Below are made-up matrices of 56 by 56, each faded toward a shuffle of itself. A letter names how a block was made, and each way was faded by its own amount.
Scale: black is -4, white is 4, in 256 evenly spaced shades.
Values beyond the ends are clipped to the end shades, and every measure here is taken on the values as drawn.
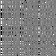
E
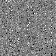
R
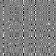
E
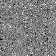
R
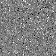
R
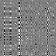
E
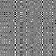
E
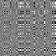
E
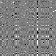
E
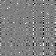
E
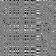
E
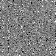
R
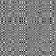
E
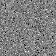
R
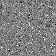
R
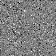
R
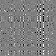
E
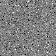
R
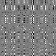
E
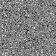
R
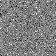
R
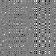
E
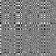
E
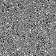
R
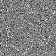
R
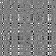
E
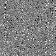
R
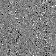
R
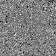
R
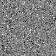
R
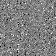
R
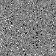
R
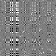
E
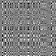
E
